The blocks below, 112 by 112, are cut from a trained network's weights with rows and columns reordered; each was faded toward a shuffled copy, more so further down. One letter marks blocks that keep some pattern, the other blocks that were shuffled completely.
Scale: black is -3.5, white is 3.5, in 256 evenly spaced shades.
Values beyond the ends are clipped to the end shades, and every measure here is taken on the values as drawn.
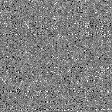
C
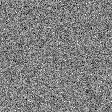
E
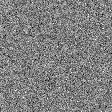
E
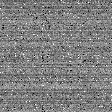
C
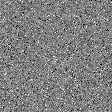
E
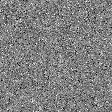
E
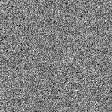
C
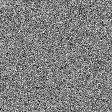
E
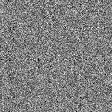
C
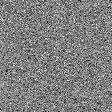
E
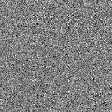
C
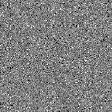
C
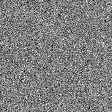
E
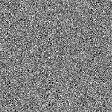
C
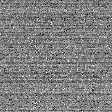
C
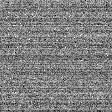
C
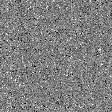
C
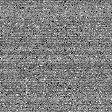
C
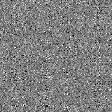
C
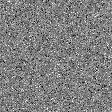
E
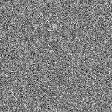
C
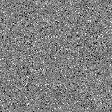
C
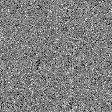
C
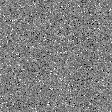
C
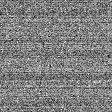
C
